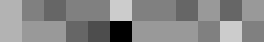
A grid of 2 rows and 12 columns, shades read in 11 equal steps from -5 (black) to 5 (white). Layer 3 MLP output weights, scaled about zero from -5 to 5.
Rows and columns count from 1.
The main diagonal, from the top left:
2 1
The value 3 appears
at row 1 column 6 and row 2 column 11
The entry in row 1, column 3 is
-1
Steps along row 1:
down down up same up down same down up down up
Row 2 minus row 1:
0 1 2 -1 -2 -8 1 1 2 -1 4 -1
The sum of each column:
4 1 0 -1 -2 -2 1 1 0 1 2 1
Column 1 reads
2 2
